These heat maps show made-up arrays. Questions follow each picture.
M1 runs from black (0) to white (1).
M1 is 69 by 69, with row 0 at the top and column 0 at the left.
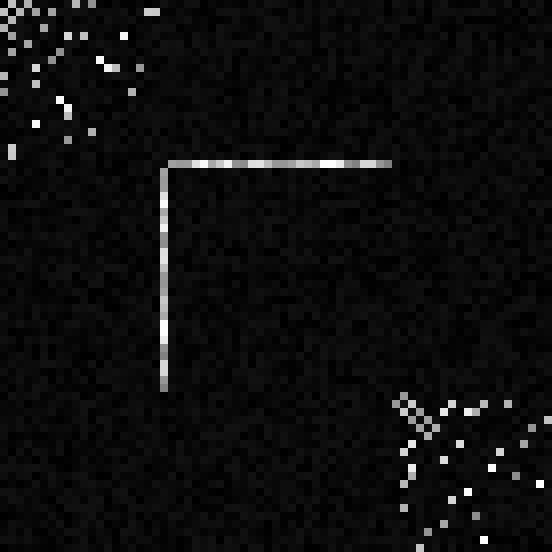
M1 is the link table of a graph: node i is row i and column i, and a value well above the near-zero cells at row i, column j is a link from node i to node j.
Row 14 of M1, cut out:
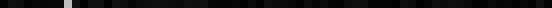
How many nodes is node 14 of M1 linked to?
1
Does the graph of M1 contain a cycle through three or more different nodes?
no
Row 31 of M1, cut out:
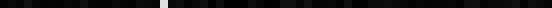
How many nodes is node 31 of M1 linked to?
1
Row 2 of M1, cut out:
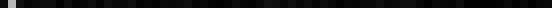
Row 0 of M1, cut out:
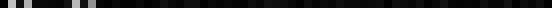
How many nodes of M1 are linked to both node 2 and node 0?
1
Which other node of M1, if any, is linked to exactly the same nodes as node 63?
node 49
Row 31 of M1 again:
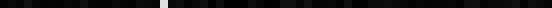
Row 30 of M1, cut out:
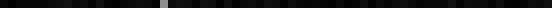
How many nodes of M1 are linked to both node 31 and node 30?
1
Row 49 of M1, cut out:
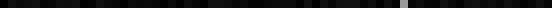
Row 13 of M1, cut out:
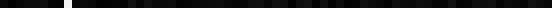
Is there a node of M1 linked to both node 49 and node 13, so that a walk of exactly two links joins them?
no
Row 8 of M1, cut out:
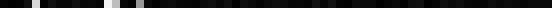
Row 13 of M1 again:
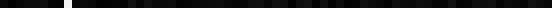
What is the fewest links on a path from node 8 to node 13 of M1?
1
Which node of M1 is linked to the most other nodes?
node 20
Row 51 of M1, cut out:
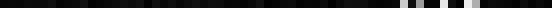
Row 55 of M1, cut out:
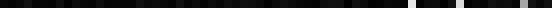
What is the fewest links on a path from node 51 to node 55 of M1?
1
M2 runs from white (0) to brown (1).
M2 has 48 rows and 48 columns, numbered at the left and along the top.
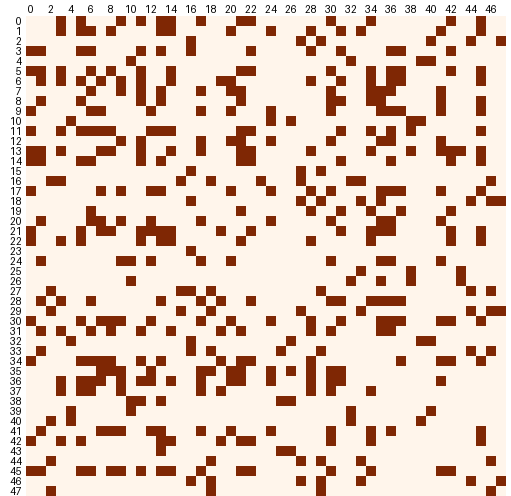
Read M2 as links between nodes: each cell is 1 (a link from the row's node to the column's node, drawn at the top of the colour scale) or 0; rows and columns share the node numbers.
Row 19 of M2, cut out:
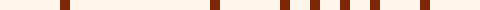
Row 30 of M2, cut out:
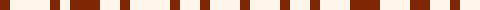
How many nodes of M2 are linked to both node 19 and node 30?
4
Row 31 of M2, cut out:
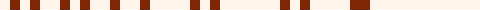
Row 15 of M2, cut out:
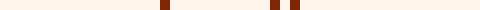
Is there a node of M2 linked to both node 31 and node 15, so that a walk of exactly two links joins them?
no
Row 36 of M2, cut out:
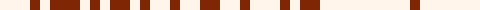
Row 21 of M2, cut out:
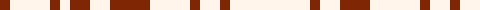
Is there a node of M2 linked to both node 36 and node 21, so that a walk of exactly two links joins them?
yes
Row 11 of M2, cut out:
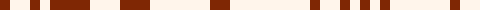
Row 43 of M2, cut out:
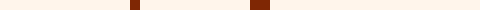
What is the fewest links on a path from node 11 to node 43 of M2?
2
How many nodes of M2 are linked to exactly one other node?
1
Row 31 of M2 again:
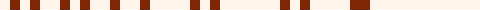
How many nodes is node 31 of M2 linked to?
12
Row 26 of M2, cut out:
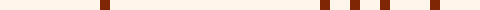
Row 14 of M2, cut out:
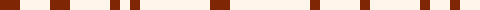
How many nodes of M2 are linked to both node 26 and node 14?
0
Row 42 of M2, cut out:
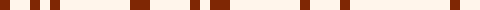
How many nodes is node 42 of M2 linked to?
11
